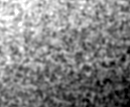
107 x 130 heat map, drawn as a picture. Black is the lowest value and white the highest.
Ninth with the highest average: top left. Slope: up to the top left. Lone odd cells: none. Stripes: none. Ninth with the lowest average: bottom right.
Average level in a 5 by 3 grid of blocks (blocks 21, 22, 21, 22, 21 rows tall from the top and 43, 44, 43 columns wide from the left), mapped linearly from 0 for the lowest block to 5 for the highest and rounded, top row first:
543
432
432
321
210
